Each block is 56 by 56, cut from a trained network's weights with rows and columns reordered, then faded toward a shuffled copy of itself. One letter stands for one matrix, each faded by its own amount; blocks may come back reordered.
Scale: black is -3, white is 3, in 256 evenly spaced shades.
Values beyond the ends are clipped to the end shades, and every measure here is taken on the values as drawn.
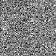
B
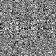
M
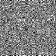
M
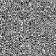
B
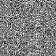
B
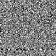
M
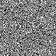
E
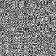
B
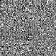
B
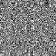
B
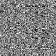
M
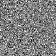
E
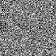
B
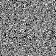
E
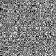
B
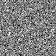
E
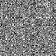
M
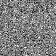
E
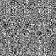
B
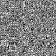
B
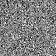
E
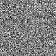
M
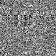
M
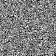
E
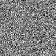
M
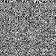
M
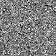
E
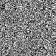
M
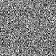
B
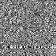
M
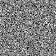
E
